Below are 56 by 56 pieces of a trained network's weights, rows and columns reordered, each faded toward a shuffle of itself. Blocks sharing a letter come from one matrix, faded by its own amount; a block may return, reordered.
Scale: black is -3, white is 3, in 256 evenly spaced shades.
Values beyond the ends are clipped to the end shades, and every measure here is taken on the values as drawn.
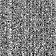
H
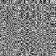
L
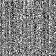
H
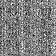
H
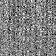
H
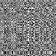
L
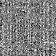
H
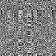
L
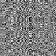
L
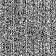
H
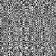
L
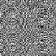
L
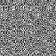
L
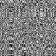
L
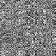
L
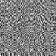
L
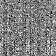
H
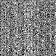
H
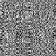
L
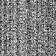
H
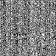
H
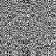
L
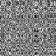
L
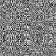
L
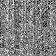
H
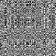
L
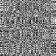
L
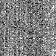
H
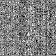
H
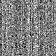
H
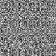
L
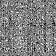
H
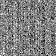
H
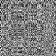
L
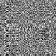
L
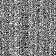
H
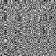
L
